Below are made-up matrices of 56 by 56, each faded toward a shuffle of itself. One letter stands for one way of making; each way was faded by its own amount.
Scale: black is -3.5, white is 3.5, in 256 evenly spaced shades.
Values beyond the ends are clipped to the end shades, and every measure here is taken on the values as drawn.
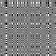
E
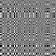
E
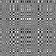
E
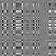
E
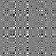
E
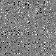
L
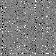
L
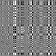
E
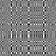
E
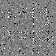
L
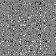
L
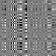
E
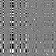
E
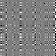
E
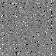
L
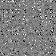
L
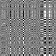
E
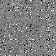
L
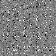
L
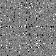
L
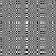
E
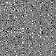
L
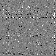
L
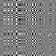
E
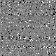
L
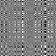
E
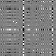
E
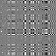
E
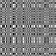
E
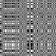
E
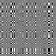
E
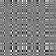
E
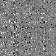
L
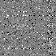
L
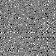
L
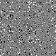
L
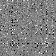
L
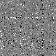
L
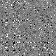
L
